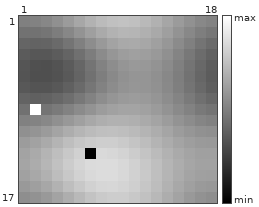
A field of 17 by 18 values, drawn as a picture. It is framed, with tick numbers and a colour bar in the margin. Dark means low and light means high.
The middle left is the roughest part. The bottom right is the smoothest part. Overall the values sit about 60% of the way up the scale. Two lone cells stand out: one far higher and one far lower than their neighbours.
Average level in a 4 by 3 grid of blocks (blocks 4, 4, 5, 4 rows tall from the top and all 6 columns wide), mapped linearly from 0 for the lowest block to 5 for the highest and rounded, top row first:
132 / 021 / 343 / 453
